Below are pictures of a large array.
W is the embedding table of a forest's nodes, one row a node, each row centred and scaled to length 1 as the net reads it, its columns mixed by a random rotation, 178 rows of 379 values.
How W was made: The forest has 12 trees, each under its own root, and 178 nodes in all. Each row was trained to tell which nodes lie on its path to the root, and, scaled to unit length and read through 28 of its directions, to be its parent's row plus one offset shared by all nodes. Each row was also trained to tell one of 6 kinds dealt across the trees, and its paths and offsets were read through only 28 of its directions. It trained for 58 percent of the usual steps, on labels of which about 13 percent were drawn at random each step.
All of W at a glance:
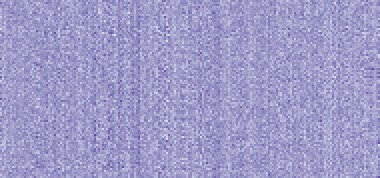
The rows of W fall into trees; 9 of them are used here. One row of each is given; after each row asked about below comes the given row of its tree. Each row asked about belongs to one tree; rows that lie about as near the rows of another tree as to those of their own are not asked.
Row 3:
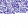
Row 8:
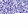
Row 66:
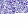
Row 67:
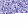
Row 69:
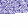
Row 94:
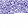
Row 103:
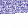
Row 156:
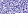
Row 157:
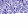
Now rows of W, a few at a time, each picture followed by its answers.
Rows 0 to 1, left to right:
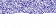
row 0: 66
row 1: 157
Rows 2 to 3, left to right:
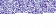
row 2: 157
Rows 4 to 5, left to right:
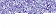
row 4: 8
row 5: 157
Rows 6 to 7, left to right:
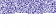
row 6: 66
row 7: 3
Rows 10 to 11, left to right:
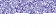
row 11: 8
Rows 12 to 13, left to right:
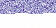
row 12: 8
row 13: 66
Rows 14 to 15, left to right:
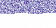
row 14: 8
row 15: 69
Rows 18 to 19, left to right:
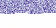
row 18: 69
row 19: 157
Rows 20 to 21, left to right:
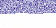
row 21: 103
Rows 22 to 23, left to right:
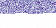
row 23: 66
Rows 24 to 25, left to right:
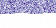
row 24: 66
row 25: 157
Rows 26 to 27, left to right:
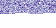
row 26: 103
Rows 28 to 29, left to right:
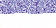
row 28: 69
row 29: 103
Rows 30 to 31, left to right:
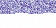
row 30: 3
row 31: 66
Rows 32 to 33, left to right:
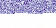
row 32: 8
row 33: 103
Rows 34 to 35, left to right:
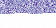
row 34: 156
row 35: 103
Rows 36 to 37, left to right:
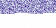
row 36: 69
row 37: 103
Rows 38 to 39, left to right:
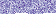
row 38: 157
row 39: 157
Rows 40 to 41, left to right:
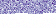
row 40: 157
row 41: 66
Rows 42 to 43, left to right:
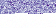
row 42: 66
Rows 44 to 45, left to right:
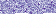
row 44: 69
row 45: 157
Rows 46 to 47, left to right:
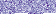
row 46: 69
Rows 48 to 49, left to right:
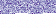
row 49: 66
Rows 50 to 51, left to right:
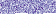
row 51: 3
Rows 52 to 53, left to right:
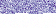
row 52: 157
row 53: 3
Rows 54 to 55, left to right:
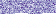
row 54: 66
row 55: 66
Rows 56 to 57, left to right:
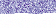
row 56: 103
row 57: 69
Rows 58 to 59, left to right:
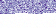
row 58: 94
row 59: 69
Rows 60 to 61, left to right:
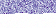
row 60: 67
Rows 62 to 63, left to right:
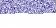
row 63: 67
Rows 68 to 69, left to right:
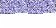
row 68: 69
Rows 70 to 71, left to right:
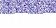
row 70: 103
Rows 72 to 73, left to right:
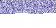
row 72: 66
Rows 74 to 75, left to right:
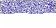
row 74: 69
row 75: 157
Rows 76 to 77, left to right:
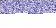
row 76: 157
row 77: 94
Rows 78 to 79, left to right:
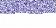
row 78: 156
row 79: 69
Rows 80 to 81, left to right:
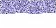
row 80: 157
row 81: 69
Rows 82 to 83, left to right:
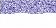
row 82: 69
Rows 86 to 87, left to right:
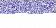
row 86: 103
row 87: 66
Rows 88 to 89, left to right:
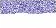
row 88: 157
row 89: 69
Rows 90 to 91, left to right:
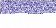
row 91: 103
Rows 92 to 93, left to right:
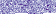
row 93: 157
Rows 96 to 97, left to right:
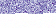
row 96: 103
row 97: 66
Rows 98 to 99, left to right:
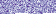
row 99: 157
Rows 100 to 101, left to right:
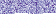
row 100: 66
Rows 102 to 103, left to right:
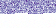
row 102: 69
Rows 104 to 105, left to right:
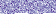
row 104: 69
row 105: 8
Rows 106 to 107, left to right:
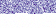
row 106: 157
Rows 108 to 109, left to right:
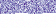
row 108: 3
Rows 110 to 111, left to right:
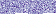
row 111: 94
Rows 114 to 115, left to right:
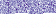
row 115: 157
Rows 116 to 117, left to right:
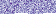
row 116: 94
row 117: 157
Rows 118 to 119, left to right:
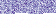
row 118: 156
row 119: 157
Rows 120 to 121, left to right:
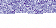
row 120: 66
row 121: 67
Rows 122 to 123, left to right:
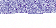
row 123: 8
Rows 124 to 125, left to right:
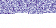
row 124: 69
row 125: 103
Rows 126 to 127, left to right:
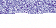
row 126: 94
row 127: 103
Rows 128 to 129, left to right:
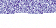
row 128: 94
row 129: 8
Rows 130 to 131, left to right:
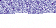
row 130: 66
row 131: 94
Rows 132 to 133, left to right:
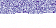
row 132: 156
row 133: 103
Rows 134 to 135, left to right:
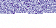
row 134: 8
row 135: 67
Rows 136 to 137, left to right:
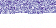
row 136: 103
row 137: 66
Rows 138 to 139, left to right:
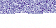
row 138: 66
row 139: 66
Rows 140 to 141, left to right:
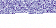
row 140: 103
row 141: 8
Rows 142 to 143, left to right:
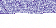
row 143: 103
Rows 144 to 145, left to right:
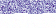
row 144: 69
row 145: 69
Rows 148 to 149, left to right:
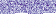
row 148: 103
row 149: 103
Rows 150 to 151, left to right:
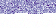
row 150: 69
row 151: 103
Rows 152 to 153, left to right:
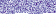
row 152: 157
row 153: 67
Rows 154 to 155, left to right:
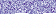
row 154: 94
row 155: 8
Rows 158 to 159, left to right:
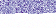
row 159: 69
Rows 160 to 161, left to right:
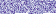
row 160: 8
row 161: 66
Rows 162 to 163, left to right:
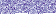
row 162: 103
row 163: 103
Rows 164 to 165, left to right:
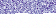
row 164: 157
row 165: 66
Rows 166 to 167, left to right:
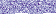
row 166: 66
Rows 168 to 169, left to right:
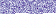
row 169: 69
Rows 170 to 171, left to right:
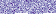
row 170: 69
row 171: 157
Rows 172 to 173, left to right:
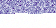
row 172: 156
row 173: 103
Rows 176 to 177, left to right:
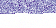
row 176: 8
